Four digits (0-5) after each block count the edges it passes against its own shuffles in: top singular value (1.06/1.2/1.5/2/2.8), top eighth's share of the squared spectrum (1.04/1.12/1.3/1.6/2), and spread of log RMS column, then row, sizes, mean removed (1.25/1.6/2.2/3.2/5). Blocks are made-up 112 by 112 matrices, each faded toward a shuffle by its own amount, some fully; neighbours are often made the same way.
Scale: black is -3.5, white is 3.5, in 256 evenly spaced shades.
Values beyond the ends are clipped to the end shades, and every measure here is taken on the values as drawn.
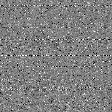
3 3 0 3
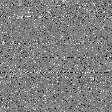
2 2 0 2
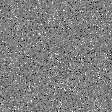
0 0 0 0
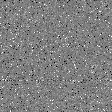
1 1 0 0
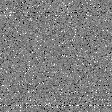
2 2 0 2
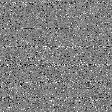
3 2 0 3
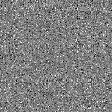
4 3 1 1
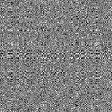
5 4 3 3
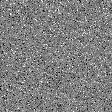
2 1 0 0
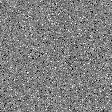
0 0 0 0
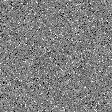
1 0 0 0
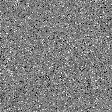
1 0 0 0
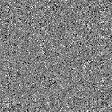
4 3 2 1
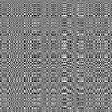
5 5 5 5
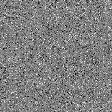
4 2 1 1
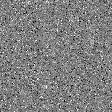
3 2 0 0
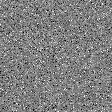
1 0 0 0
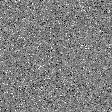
0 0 0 0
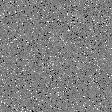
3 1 0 0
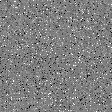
3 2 0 0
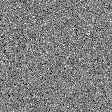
0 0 0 0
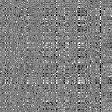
5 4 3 3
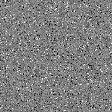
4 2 1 1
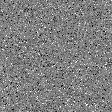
0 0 0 0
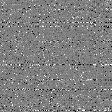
4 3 1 3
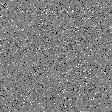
3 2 0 1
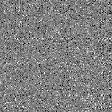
4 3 2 2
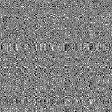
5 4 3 3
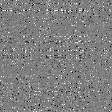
4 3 1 2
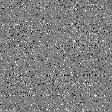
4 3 0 2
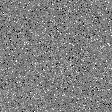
0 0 0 0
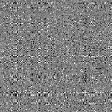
5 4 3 3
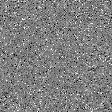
3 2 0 1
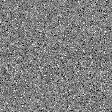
0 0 1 0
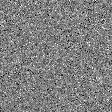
0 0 0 0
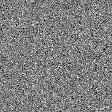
1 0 2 0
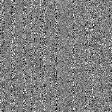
2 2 4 0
